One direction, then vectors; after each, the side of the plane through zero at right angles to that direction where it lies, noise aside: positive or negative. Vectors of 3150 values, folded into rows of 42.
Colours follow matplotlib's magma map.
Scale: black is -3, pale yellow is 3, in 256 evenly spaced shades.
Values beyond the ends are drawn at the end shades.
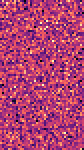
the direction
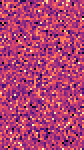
positive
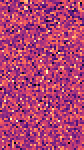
negative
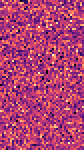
positive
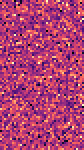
negative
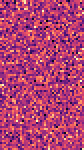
negative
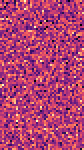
negative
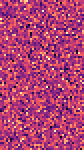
negative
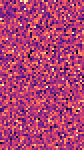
negative
